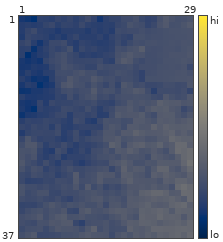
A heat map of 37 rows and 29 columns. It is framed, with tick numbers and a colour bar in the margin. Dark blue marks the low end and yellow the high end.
No regular stripes run through it. The values follow a bell shape. In the top right lies a patch that is calmer than the rest. There is an overall slope up to the bottom right.
